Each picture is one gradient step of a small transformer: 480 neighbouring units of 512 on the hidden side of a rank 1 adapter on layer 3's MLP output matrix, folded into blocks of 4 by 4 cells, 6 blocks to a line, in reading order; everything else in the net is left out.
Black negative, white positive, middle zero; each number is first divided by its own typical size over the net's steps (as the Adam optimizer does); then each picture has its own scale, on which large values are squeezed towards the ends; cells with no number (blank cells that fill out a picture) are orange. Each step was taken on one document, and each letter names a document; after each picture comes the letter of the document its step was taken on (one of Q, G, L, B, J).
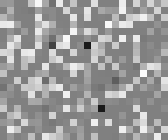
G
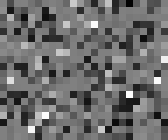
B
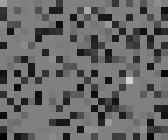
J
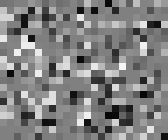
B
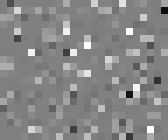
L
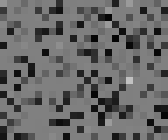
J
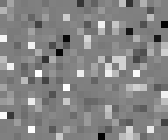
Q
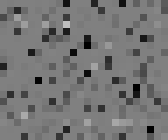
L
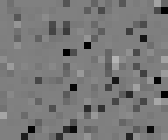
L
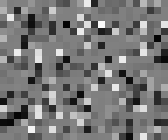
B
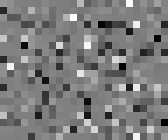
Q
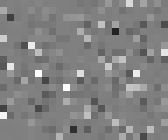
Q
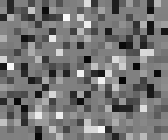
B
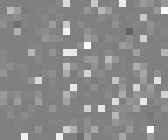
L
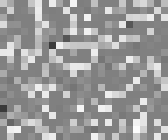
G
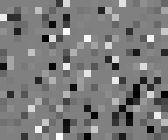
L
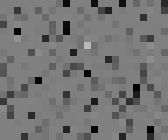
L
